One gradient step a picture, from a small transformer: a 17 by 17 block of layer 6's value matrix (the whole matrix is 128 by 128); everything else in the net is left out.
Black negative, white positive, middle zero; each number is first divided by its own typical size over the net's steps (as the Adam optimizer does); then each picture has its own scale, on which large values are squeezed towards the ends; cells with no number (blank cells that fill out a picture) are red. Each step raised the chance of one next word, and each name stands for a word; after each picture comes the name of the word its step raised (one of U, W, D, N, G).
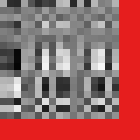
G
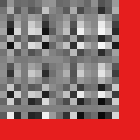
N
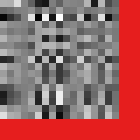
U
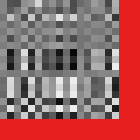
G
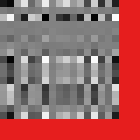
U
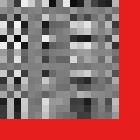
N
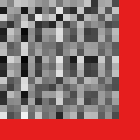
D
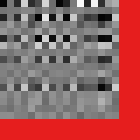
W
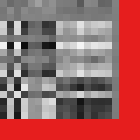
N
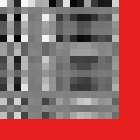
W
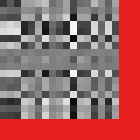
N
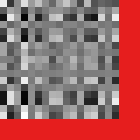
U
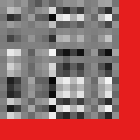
G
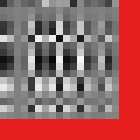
G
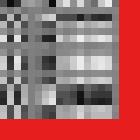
U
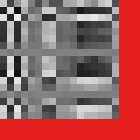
D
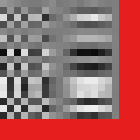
G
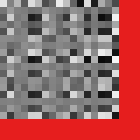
D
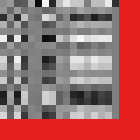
U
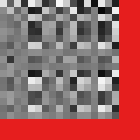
D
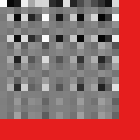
W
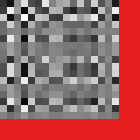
D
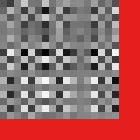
G
